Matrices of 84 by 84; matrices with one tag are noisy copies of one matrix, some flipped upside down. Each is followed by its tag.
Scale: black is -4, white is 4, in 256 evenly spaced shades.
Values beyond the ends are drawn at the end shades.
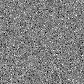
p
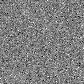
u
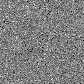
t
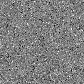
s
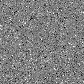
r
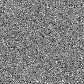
u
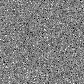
t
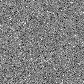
r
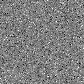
u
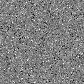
s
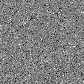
r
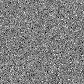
p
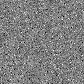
p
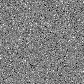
r
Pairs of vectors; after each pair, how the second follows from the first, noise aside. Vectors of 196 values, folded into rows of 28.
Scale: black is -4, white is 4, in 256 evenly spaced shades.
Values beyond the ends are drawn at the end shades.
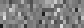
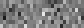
negated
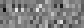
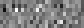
copied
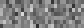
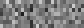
negated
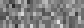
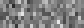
copied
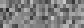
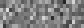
negated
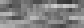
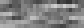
copied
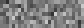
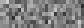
negated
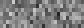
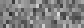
negated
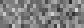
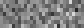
negated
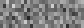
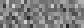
copied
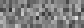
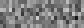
negated
